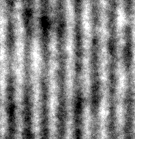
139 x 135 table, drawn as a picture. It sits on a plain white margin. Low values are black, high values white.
Ninth with the highest average: middle left. Average level on the scale: 50%. Stripes: upright, repeating 8 times. Slope: none. Lone odd cells: none.
